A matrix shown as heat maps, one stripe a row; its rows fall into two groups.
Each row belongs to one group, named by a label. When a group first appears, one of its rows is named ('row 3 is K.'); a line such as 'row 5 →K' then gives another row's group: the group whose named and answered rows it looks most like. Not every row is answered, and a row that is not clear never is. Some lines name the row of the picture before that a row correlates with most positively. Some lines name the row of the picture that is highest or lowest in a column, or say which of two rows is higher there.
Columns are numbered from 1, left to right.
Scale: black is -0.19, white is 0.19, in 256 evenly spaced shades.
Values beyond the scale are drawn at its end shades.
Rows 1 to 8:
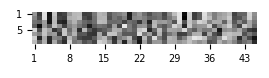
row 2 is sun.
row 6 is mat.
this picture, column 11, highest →5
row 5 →mat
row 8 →sun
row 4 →sun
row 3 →sun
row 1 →sun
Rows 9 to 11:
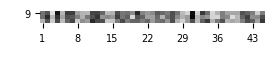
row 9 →sun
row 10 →sun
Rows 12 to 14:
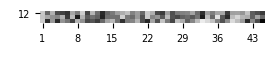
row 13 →mat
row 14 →sun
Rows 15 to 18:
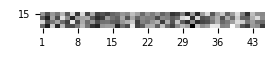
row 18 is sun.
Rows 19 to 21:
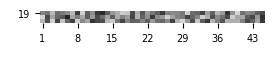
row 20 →mat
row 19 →mat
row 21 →sun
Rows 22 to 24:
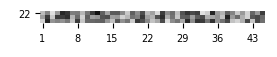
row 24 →mat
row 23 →mat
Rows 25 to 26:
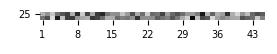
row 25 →mat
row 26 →sun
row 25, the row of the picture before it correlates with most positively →23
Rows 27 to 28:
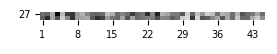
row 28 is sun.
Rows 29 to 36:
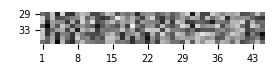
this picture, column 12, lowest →32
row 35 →sun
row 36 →sun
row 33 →mat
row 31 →mat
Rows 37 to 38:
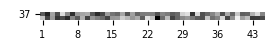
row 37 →sun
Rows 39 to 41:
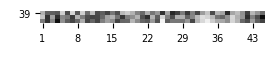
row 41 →sun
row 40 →sun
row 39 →mat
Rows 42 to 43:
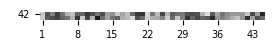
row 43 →mat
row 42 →mat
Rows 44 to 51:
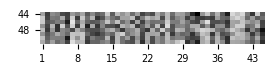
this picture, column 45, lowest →48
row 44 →mat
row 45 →mat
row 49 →mat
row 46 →mat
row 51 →mat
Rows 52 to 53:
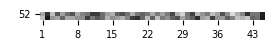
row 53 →mat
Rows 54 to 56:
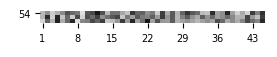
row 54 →mat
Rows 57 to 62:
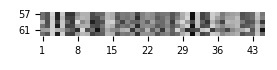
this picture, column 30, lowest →61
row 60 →sun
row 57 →sun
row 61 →mat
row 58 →sun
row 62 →sun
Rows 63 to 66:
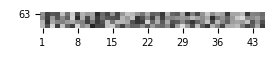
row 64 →mat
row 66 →sun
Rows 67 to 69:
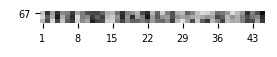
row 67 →sun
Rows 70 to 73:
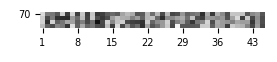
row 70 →mat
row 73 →mat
